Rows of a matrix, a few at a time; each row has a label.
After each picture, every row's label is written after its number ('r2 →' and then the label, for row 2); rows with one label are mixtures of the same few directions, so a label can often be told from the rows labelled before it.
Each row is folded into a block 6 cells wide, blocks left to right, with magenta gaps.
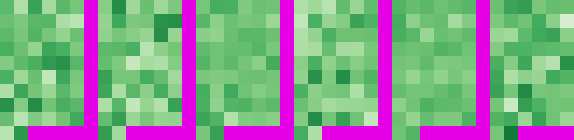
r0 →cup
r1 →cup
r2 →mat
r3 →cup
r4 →cup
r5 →mat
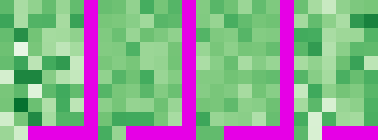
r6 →mat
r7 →cup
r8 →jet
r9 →mat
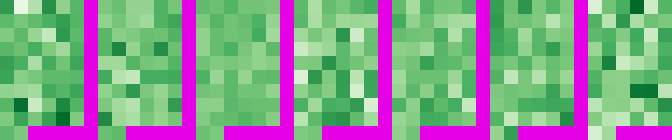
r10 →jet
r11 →mat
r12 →mat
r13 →cup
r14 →cup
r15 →cup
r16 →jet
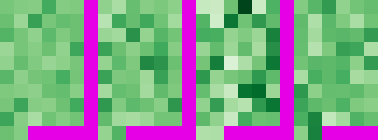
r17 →jet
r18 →cup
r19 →jet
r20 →mat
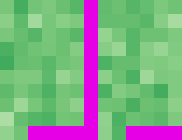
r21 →jet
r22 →mat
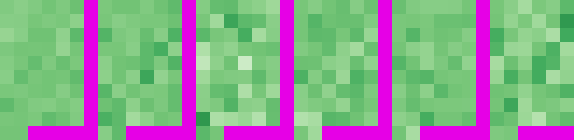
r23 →cup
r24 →mat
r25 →jet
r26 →mat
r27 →mat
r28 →mat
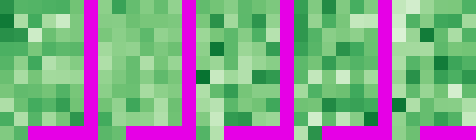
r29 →cup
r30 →jet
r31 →mat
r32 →cup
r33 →cup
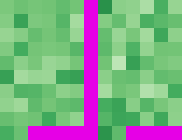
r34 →mat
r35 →jet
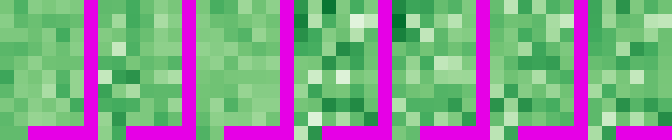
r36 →cup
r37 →mat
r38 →jet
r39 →cup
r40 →cup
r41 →cup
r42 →cup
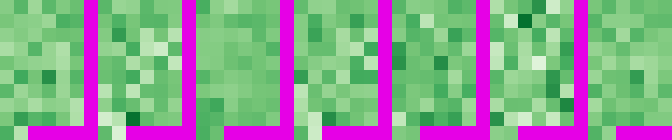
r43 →cup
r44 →mat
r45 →jet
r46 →mat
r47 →jet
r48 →jet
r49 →cup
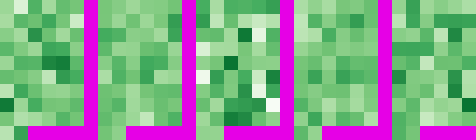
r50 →cup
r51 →mat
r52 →cup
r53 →cup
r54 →cup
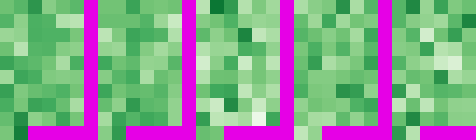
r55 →mat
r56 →mat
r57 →jet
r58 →jet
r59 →cup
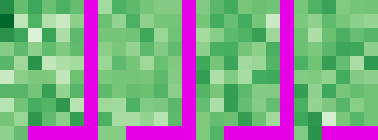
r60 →cup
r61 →jet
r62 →mat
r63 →mat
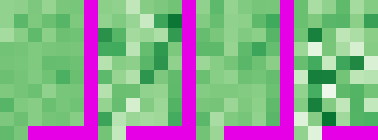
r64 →cup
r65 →mat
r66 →mat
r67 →mat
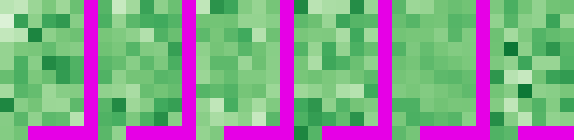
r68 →cup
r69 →jet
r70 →jet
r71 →jet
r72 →jet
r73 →mat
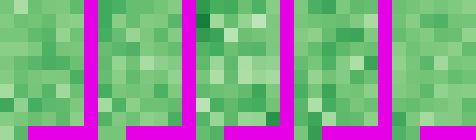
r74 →cup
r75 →cup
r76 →cup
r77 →mat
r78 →jet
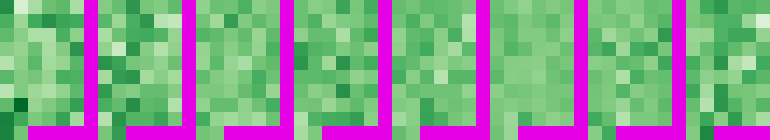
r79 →jet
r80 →mat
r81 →jet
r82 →jet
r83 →mat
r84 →mat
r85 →mat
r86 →mat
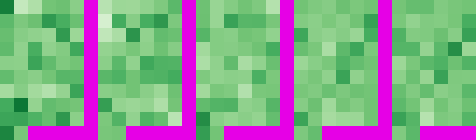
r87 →jet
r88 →cup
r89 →jet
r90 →mat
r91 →mat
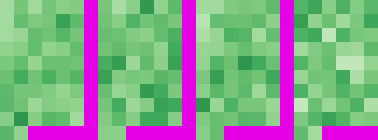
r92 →cup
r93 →jet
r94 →cup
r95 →cup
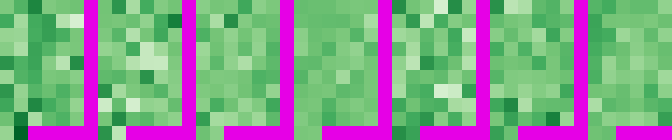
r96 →mat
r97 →cup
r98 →jet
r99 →mat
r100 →jet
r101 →jet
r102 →cup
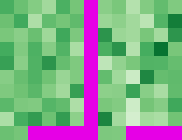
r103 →jet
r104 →mat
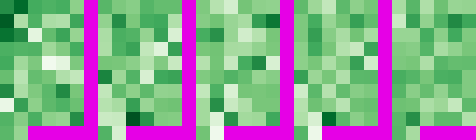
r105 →cup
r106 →mat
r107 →mat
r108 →mat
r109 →cup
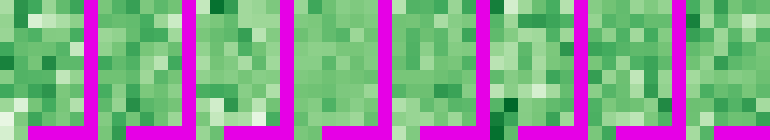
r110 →jet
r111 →mat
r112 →jet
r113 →jet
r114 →jet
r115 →jet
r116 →cup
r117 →cup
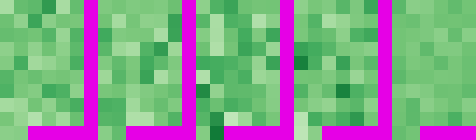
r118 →jet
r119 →mat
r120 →mat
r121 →jet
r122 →jet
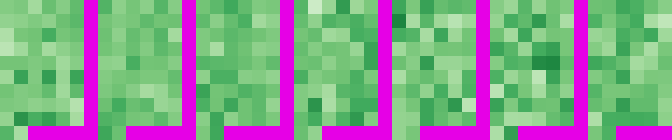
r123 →cup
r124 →jet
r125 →mat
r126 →jet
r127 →cup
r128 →cup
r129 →mat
